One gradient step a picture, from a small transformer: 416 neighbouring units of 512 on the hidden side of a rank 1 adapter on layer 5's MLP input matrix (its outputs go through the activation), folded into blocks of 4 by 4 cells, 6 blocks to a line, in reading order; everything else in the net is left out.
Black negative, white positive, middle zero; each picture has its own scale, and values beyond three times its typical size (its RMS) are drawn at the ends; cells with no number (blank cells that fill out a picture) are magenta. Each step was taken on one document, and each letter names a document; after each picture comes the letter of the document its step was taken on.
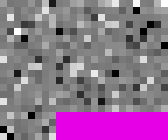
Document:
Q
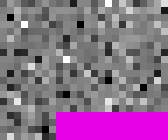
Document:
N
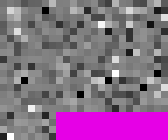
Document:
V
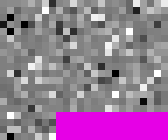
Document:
Q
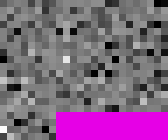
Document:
N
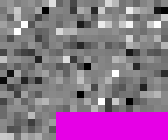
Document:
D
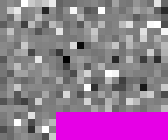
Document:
D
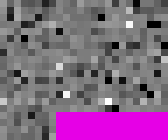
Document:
V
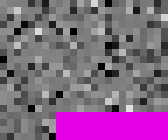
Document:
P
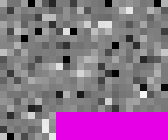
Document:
P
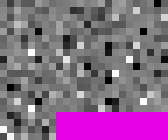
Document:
N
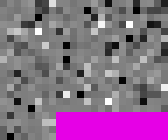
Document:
V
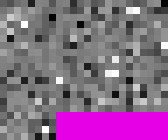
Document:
N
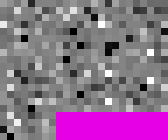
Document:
V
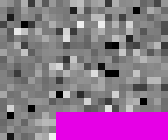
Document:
P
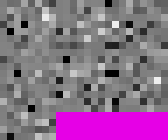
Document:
N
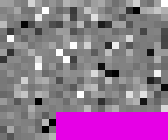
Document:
Q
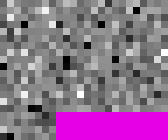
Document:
Q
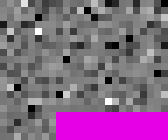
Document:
V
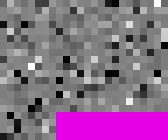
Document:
V
